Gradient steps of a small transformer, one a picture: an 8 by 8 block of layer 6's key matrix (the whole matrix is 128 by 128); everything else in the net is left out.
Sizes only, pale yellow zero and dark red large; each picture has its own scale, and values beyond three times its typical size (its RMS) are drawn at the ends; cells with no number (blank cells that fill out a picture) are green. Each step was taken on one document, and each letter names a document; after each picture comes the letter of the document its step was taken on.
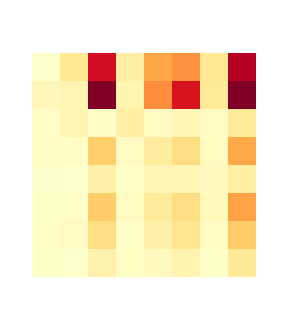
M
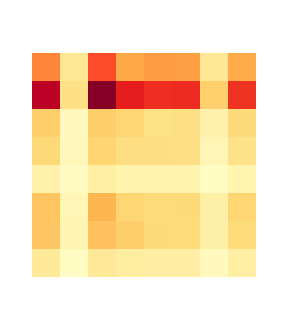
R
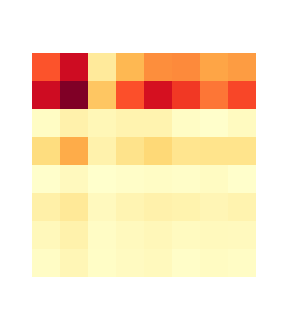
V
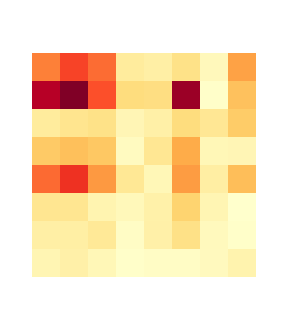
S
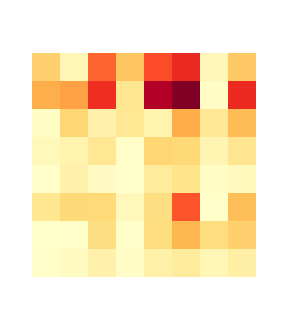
R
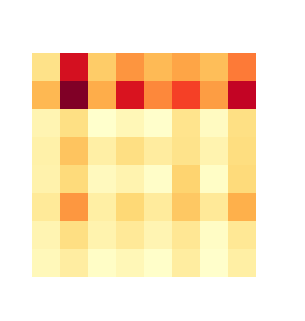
M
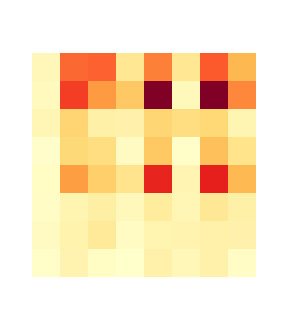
S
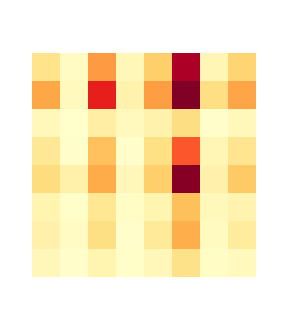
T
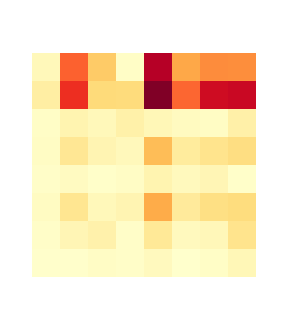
M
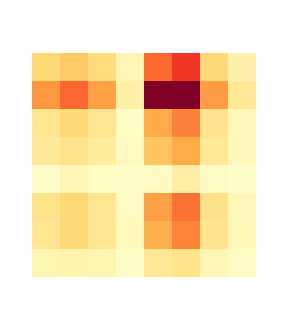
R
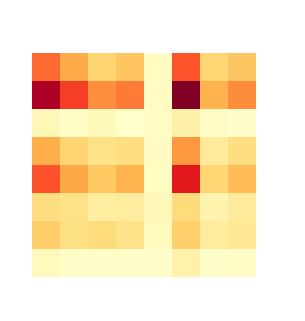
T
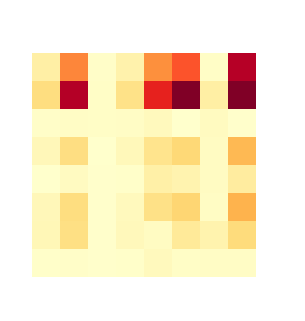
M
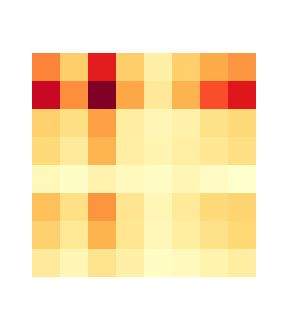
R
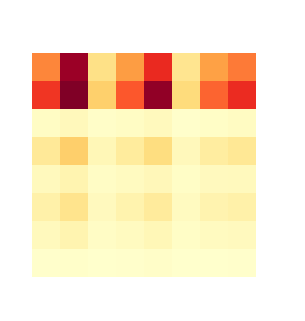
V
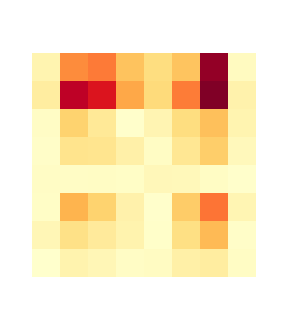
R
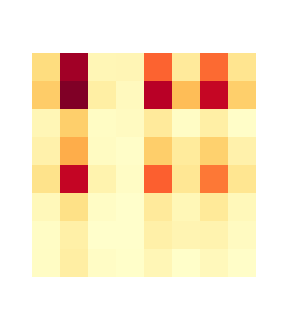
S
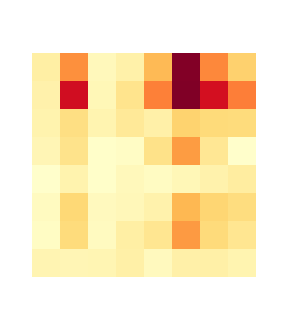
R
